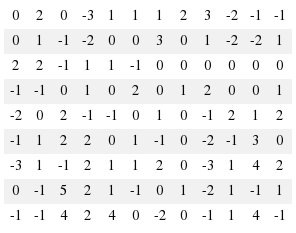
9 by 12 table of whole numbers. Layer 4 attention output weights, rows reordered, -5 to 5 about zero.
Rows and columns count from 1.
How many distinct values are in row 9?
6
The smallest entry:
-3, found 3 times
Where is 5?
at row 8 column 3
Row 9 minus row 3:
-3 -3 5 1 3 1 -2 0 -1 1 4 -1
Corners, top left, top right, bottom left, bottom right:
0 -1 -1 -1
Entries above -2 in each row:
10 9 12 12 11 11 10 11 11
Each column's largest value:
2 2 5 2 4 2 3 2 3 2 4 2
